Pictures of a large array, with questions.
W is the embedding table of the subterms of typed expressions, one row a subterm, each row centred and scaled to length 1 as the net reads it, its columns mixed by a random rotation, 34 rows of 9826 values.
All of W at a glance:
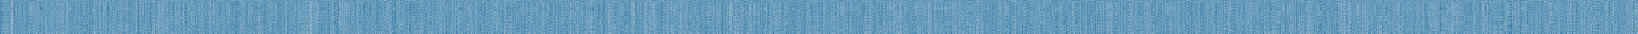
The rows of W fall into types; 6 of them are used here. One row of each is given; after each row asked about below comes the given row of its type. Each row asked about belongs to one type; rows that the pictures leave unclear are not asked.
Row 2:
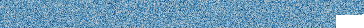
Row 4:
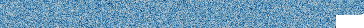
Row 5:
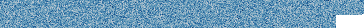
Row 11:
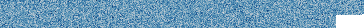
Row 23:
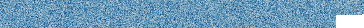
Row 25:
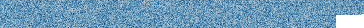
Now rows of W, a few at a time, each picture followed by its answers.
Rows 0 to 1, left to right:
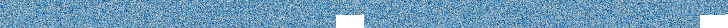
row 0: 5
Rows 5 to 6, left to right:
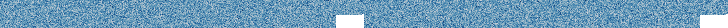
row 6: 11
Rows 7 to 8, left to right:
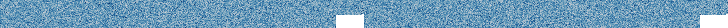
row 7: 4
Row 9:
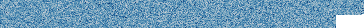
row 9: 4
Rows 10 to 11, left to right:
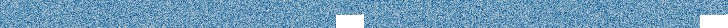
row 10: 4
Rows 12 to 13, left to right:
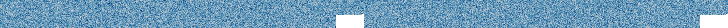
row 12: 4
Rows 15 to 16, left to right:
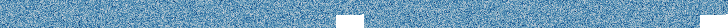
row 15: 11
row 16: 25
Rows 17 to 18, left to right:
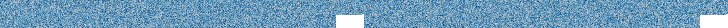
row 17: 5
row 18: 11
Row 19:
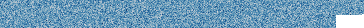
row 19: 5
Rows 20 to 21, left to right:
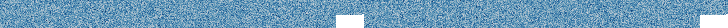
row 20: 23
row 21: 11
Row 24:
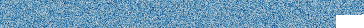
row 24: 23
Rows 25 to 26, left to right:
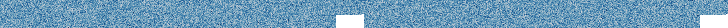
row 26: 5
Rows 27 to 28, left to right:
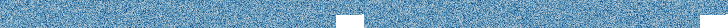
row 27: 5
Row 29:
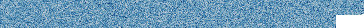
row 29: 4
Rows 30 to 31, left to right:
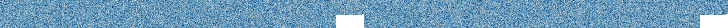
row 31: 2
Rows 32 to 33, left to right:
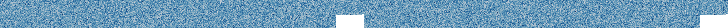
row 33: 25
